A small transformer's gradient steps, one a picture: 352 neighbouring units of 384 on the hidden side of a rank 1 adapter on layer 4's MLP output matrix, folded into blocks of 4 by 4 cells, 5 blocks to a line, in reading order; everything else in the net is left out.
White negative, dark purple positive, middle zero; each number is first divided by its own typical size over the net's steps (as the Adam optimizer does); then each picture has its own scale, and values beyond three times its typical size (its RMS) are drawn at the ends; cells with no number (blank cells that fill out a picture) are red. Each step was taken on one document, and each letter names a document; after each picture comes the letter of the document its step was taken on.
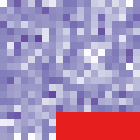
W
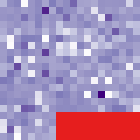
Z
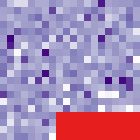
Z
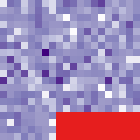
Z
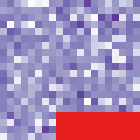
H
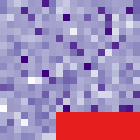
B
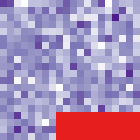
H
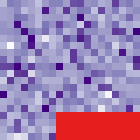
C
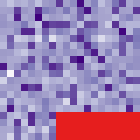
C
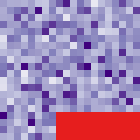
C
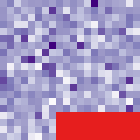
C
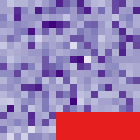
C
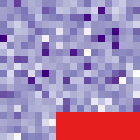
W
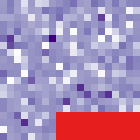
B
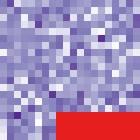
H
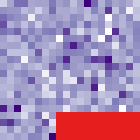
W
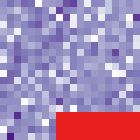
H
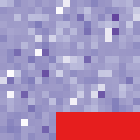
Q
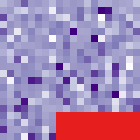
B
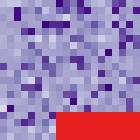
C
